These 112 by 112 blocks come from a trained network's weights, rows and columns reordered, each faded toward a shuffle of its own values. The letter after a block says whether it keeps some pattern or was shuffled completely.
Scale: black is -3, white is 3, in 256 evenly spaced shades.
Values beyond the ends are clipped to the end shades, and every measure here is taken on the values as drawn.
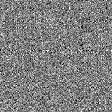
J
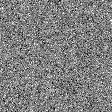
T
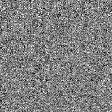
J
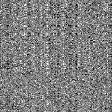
J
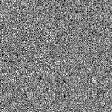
J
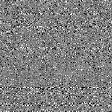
J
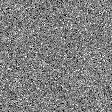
T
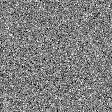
T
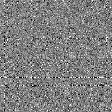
J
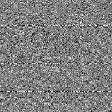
J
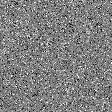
T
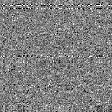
J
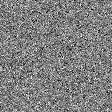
T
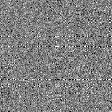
J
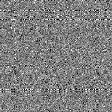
J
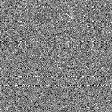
J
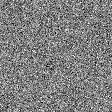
T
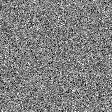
T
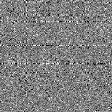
J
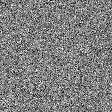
T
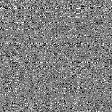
J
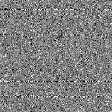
J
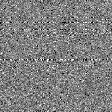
J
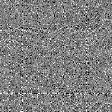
J
